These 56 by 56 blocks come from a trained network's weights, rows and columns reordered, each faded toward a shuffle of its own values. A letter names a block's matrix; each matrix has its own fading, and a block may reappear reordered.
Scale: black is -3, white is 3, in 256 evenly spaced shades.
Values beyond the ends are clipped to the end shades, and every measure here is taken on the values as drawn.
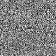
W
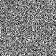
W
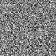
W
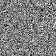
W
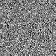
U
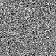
W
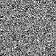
W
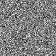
U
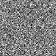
W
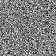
U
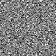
W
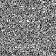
W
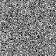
W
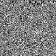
W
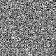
U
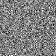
U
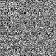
U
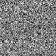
W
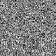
W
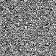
U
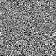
U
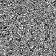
W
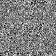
U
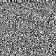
U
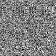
W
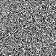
U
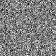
U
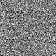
W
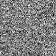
W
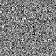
U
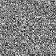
W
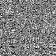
W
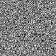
U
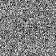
W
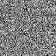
W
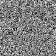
U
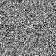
U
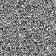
W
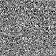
U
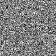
U
